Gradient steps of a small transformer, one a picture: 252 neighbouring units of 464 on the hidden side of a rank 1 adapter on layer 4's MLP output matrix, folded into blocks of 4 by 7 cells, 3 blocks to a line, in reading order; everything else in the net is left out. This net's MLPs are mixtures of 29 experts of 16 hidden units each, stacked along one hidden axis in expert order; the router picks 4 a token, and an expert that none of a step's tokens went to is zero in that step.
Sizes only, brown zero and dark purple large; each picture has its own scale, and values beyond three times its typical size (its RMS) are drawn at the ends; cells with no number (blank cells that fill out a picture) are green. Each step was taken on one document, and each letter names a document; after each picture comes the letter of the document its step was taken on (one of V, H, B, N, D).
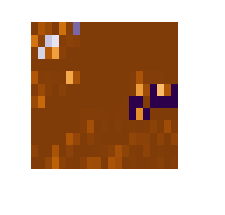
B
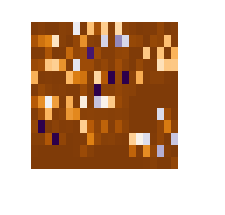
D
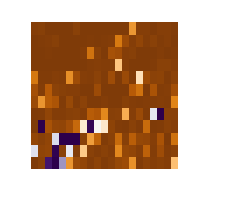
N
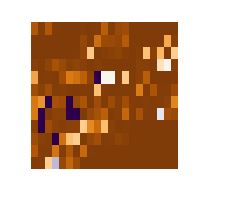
D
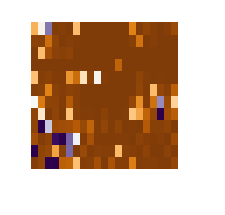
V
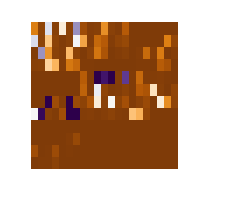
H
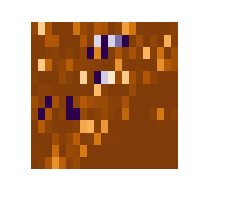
D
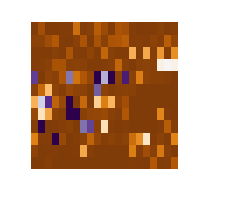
D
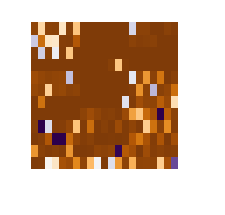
V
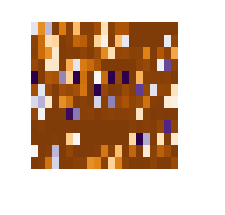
H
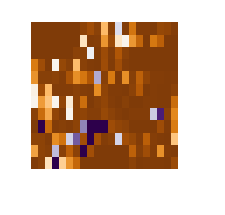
N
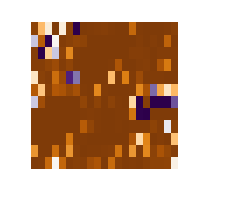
B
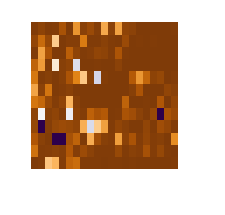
N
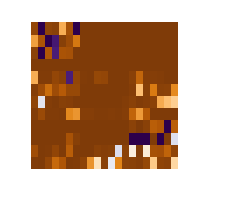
B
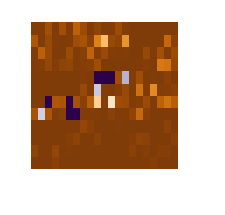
H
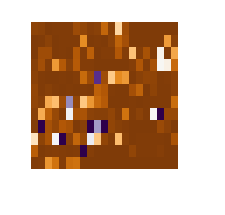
N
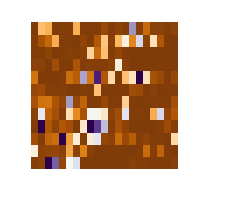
N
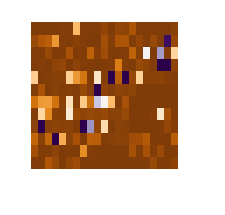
D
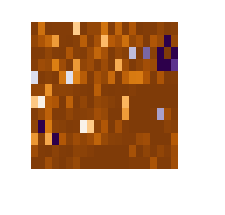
D
